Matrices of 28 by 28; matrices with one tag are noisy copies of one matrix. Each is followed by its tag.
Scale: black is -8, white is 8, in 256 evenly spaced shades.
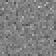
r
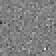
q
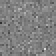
q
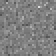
r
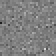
q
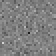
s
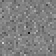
s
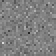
s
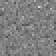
r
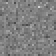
r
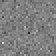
s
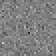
s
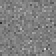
q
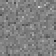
r
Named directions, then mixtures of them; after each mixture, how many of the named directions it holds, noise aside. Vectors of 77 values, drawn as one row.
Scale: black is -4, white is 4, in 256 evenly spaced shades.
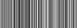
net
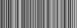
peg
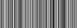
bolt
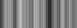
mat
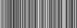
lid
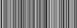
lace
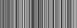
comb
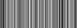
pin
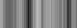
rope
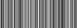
three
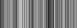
two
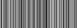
one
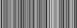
one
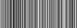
one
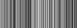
three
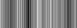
one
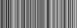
one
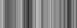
one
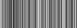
one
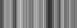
one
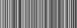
one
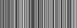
one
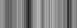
one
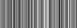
three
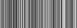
two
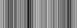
two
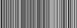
two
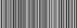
two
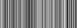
three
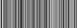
one
